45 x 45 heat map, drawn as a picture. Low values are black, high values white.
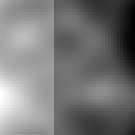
Seam: vertical, 40% of the way across, the left part higher. Ninth with the lowest average: top right. Lone odd cells: none. Ninth with the highest average: bottom left. Slope: up to the left.
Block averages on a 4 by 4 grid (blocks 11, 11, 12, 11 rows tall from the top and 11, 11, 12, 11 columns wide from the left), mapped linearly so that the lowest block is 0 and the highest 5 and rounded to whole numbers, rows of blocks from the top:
4 3 2 0
4 3 2 0
5 3 2 2
5 3 1 1
